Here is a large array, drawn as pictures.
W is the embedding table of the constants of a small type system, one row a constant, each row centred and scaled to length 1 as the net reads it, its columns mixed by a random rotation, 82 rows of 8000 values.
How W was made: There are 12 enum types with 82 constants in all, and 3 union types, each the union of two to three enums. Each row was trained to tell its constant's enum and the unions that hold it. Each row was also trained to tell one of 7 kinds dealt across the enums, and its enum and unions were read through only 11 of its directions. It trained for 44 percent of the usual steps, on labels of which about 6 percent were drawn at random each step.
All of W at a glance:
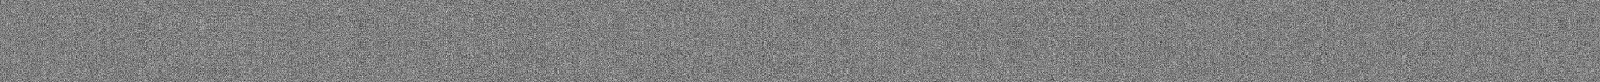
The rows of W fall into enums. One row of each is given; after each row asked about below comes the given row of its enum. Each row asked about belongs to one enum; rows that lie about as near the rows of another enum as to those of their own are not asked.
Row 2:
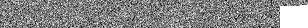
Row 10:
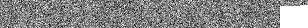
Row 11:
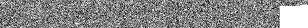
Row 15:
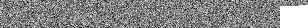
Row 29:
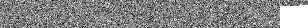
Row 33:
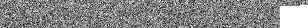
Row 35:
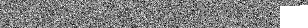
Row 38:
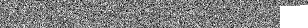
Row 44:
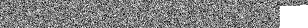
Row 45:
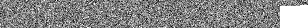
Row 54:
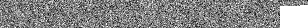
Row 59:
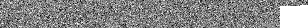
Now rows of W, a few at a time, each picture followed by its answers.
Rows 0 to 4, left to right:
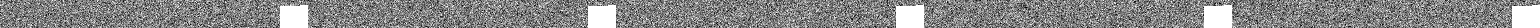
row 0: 35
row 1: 10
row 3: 15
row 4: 38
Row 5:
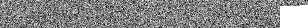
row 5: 33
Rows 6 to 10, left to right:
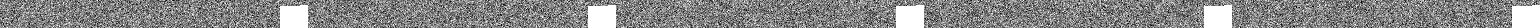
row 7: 38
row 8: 11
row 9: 54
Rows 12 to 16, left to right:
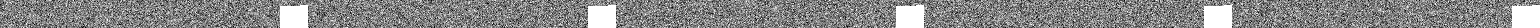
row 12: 29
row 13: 35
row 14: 44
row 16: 38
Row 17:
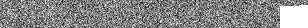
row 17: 45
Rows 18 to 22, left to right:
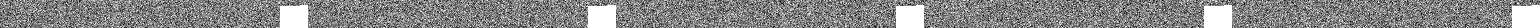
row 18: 33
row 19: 15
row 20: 2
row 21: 59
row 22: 29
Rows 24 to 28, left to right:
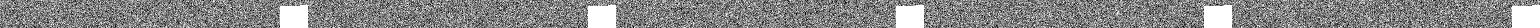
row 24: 11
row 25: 35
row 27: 2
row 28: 11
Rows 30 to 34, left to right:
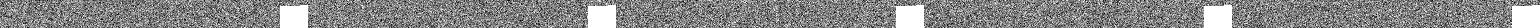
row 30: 38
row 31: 59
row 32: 33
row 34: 15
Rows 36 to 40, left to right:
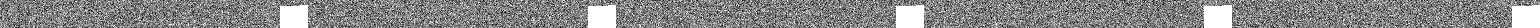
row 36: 45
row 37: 44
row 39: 59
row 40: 33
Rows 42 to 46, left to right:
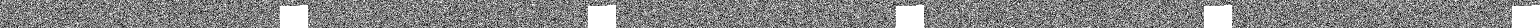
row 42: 59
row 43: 45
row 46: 54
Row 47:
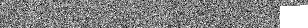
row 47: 59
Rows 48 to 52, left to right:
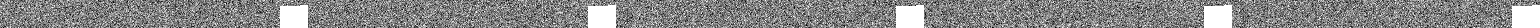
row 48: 59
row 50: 10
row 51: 33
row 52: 10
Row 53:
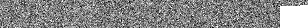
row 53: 10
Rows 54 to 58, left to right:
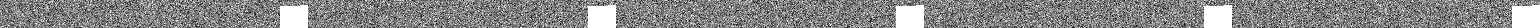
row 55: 15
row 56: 29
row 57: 15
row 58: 54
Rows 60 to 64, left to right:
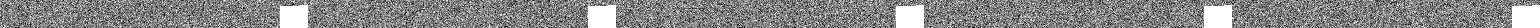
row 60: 45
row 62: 11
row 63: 29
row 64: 44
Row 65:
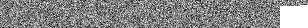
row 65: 15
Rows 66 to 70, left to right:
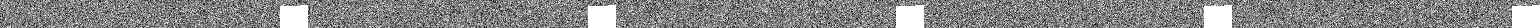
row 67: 11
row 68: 38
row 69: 35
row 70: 38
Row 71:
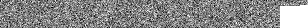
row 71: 38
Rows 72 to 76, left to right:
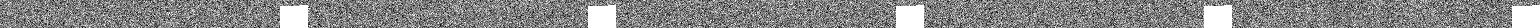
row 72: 29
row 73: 54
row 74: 35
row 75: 59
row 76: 10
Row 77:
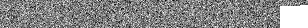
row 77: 10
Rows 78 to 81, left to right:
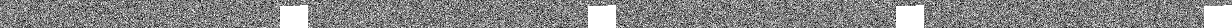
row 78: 15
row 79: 2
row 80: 33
